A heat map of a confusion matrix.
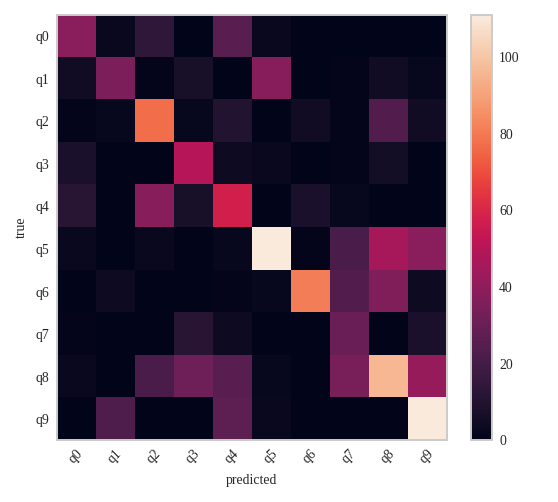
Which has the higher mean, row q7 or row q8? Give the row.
q8
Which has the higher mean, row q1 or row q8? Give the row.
q8
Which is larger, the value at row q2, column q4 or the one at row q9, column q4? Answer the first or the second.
the second
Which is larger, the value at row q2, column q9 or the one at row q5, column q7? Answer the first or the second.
the second
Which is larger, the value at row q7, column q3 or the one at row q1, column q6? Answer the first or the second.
the first
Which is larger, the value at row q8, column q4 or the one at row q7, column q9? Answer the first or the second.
the first
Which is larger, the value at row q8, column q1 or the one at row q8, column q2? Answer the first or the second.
the second
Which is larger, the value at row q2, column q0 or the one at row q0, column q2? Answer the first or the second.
the second
